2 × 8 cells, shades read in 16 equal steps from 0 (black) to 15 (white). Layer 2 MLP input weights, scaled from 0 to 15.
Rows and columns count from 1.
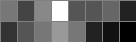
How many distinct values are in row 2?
7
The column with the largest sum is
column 4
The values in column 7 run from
1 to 6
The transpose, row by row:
7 3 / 4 5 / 8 7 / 15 9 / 5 7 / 5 2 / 6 1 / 2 0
